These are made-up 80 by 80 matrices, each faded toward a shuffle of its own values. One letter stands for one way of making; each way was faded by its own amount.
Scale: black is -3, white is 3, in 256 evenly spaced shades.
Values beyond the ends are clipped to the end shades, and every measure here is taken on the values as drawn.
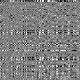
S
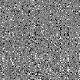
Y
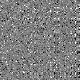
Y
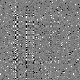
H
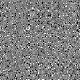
Y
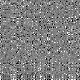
H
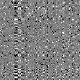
H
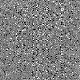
Y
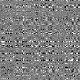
S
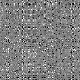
H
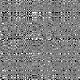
S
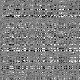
S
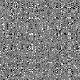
Y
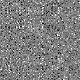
Y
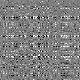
S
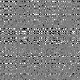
S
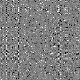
H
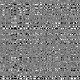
S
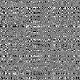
S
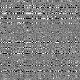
S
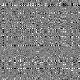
S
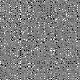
H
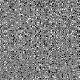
Y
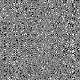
Y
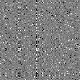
H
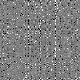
H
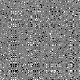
H
